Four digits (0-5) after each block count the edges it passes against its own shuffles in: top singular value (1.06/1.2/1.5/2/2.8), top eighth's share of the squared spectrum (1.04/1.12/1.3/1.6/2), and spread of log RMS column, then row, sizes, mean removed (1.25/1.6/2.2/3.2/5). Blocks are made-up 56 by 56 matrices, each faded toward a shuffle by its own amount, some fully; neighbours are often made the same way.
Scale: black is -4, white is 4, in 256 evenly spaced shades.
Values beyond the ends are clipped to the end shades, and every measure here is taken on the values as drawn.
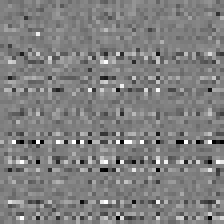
4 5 2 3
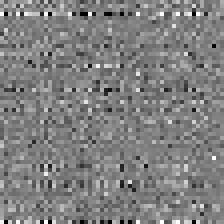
4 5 2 3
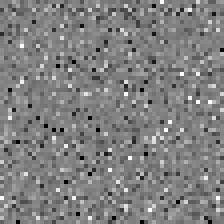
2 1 0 0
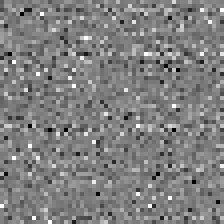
3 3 0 1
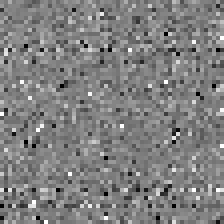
3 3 1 2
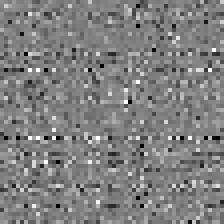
4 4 1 2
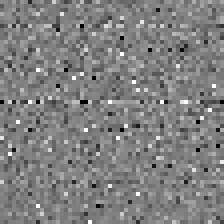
3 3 0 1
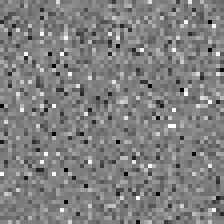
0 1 0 0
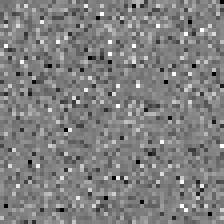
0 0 0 0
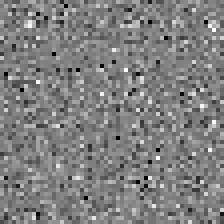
2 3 1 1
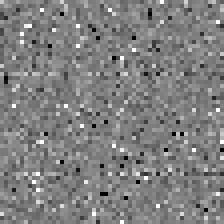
2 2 0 0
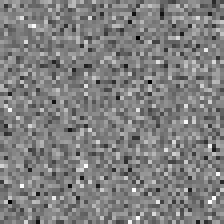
2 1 0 0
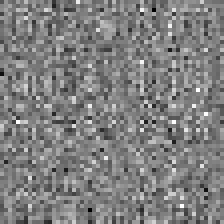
4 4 2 2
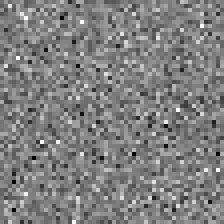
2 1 0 0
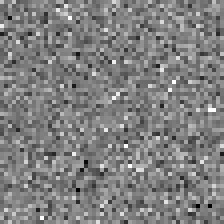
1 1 0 0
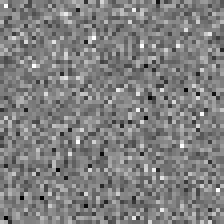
0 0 0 0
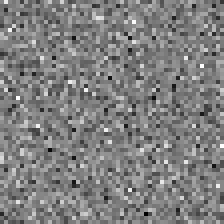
2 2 0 0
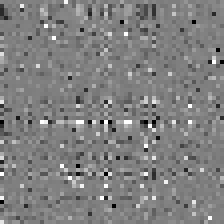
4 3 2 2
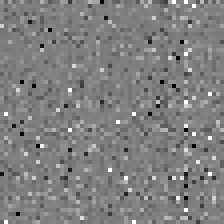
3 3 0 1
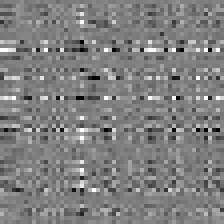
5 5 2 4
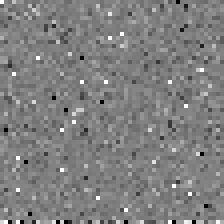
3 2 0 0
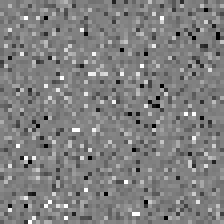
0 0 0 0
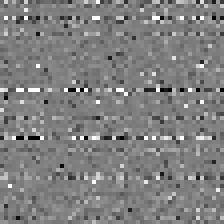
4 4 1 3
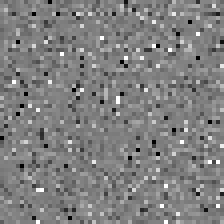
2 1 0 0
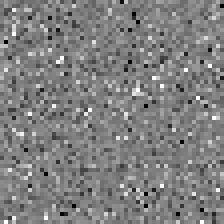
1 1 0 0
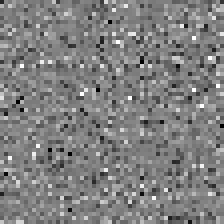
3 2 1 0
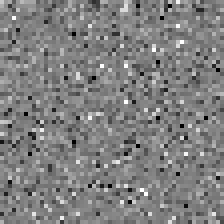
2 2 0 0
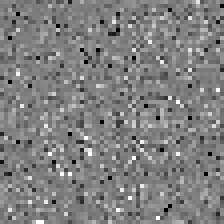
3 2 1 0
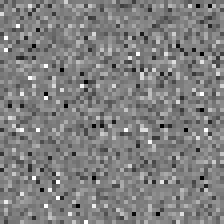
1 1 0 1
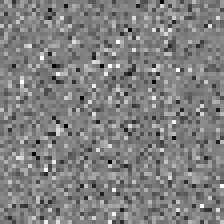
2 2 1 0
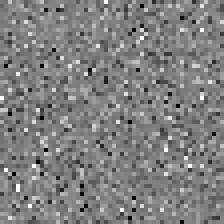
0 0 0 0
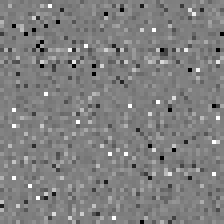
2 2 0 0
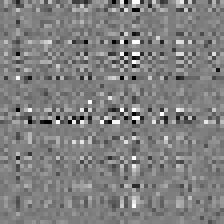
4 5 3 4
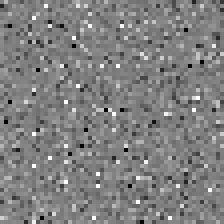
0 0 0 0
